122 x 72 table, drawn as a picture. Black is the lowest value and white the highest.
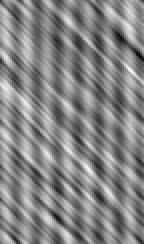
The ninth with the highest average is the middle left. There is no overall slope. The values follow a bell shape. Stripes running up and down repeat 7 times from left to right. No lone cell stands out from its neighbours. No row or column stands out.
